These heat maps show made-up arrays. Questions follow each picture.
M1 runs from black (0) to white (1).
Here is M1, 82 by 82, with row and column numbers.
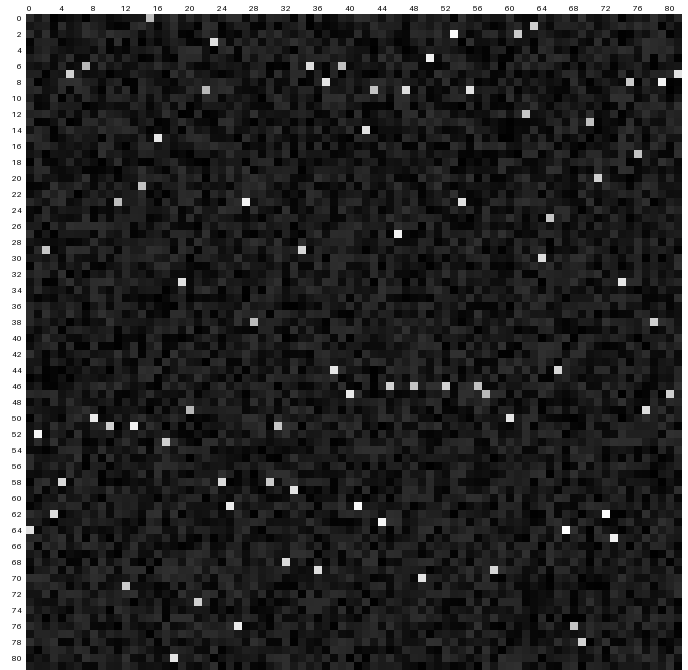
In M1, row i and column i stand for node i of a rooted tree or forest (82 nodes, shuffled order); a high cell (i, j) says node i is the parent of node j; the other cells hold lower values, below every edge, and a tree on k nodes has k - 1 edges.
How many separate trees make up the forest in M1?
5
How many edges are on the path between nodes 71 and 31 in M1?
6
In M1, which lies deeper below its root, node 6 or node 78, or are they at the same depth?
node 78
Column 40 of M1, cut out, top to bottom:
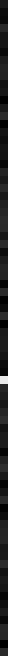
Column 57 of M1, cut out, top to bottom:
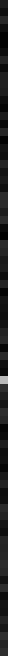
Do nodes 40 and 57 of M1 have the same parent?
yes
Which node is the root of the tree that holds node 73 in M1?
29
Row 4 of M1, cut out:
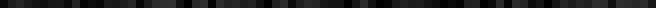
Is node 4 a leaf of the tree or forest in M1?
yes
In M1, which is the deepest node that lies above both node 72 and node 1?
62
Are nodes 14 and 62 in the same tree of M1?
no
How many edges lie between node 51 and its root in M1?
0
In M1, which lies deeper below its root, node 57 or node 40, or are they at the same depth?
the same depth
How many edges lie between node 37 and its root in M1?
5
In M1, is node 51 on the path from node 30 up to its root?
yes
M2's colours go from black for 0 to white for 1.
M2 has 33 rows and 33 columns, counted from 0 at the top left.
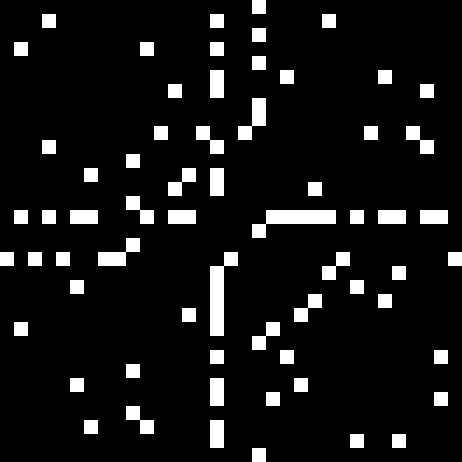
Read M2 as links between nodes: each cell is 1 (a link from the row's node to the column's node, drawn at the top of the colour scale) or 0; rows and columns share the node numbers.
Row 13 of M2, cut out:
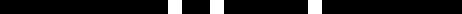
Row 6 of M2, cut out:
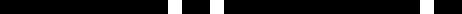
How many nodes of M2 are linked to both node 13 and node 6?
2
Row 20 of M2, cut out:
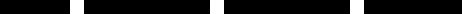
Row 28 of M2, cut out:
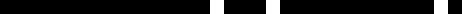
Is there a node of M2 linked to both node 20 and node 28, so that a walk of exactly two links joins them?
yes
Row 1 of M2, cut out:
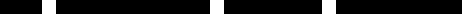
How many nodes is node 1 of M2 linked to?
3
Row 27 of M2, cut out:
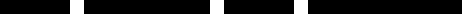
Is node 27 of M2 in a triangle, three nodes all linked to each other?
yes
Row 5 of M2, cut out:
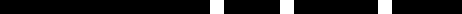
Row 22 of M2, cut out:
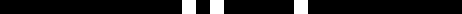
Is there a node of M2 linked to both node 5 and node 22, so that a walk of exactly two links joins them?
yes
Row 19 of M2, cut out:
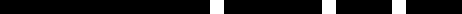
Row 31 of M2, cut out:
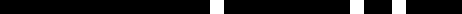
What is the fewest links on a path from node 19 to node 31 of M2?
2
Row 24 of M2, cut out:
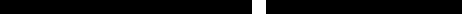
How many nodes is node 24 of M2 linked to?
1
